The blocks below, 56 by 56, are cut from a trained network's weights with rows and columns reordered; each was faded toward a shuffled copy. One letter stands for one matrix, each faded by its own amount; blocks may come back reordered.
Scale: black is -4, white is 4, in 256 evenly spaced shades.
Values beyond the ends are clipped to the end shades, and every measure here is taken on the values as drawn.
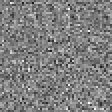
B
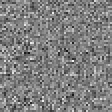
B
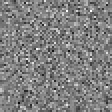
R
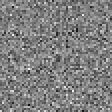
B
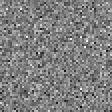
R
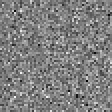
R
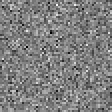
R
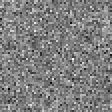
R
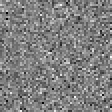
R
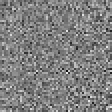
B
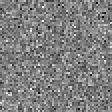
R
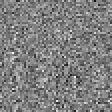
B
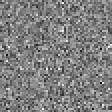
B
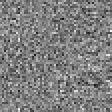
B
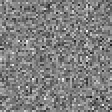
B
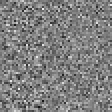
B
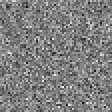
R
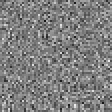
B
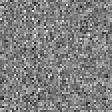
B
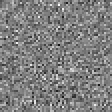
B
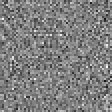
B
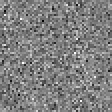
R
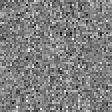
B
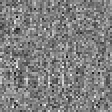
B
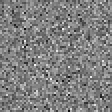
R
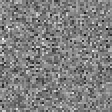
R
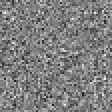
B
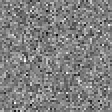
R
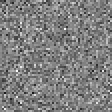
B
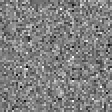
R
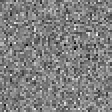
B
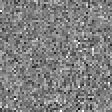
R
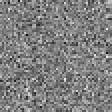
B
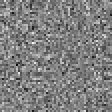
B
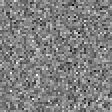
R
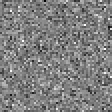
R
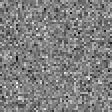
R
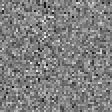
R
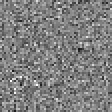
B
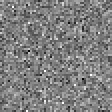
R
